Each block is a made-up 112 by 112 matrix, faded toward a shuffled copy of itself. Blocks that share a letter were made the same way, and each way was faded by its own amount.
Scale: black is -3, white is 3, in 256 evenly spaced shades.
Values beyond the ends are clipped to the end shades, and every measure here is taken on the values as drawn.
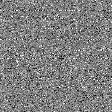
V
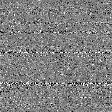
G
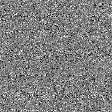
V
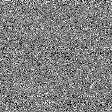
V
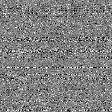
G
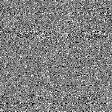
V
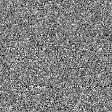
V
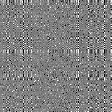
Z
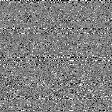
G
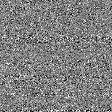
V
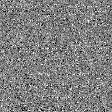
V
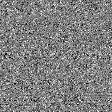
V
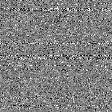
G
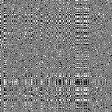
Z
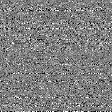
G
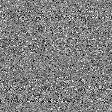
V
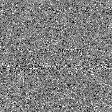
V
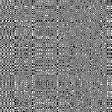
Z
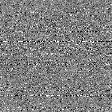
G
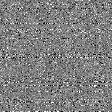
G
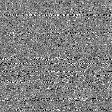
G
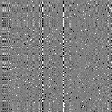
Z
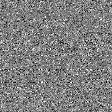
V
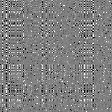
Z
